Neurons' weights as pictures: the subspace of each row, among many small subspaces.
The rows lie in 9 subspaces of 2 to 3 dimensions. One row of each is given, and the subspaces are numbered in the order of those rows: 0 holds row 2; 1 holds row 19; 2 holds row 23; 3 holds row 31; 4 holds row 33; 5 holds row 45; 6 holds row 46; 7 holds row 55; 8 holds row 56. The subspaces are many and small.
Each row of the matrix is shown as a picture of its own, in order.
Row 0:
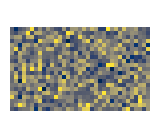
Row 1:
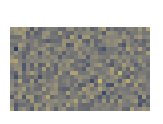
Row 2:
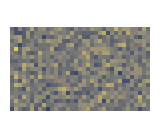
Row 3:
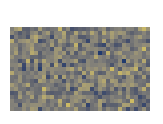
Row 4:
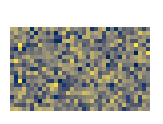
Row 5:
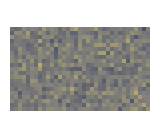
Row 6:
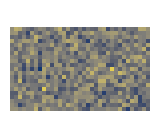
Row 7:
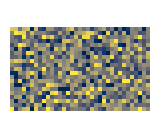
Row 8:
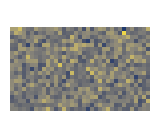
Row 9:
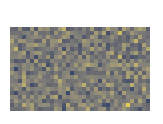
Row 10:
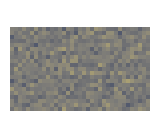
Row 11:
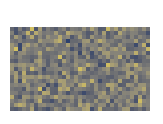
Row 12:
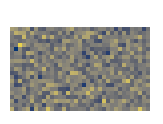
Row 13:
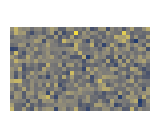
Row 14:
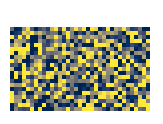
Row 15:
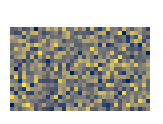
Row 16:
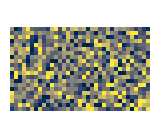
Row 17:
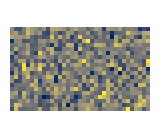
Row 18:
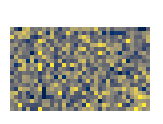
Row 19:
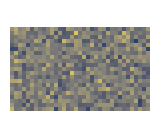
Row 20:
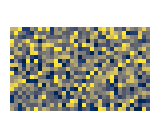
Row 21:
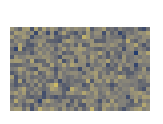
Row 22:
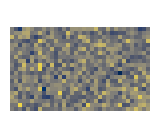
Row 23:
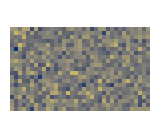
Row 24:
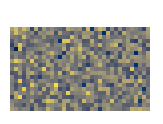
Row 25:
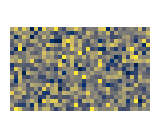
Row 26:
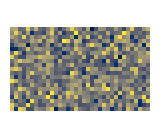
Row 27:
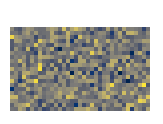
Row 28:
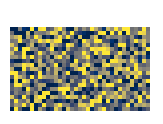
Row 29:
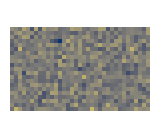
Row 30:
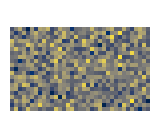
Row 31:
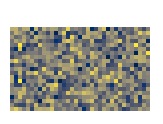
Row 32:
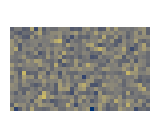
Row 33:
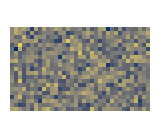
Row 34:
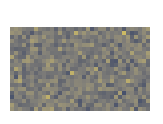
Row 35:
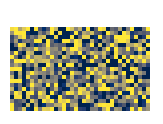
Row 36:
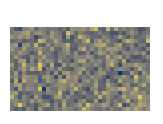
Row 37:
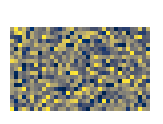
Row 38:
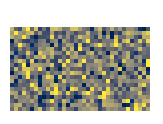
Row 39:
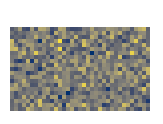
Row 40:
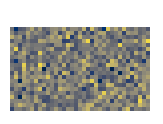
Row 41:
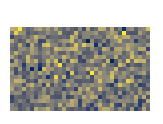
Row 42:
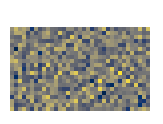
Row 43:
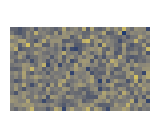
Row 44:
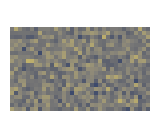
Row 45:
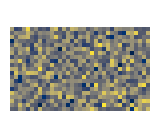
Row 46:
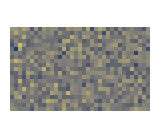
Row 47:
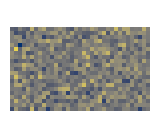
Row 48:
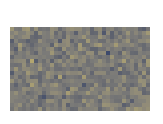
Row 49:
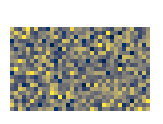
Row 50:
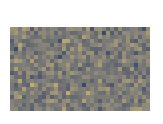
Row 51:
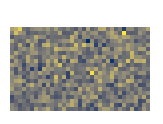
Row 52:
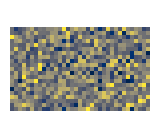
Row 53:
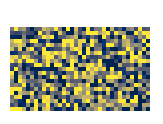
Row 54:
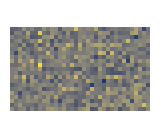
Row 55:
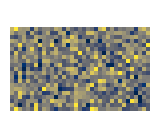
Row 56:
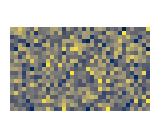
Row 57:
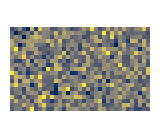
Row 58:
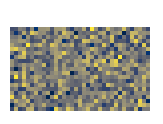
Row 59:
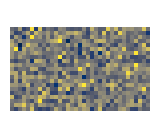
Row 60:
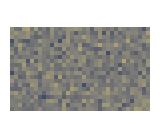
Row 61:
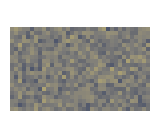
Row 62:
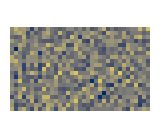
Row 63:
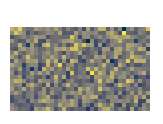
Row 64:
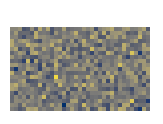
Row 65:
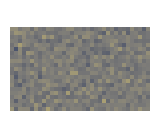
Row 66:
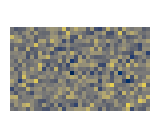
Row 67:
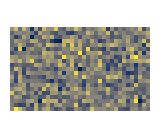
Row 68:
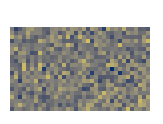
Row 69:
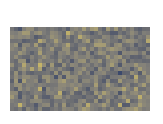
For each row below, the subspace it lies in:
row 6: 4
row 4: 3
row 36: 3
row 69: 3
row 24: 6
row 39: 1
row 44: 7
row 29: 7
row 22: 3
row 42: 2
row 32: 7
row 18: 3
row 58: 5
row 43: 8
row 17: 2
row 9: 1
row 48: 6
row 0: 4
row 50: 6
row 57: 2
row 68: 6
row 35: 1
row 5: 7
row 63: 8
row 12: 0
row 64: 8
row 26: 5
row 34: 5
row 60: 6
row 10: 1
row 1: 2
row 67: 7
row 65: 0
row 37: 0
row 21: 3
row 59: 4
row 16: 5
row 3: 4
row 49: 5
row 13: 1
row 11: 4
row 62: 2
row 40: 6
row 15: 5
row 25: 7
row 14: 5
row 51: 8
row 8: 8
